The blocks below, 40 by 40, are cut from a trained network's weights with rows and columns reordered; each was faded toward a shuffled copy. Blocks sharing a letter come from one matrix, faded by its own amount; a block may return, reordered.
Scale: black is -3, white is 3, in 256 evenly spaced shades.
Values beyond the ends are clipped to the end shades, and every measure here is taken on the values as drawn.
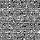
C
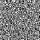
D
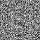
D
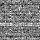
C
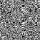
D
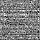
C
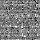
C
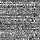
C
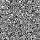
D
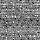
C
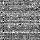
C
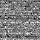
C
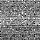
C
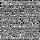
C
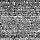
C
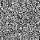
D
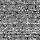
C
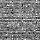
C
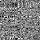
D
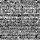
C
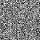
D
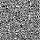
D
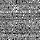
C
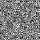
D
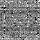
C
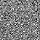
D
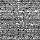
C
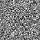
D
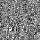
D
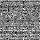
C
